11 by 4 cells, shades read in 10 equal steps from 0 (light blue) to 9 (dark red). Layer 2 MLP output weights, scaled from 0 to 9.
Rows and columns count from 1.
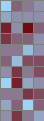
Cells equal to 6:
4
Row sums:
12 11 25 20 12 18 20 13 21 12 16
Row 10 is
2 5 0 5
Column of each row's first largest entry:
2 2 3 1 1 3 2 2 3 2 2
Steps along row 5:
same down up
